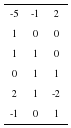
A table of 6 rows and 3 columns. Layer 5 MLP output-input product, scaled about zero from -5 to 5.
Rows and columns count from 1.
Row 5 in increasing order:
-2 1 2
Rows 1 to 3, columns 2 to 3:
-1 2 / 0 0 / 1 0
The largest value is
2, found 2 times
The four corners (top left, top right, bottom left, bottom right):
-5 2 -1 1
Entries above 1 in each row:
1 0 0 0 1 0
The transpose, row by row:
-5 1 1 0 2 -1 / -1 0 1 1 1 0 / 2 0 0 1 -2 1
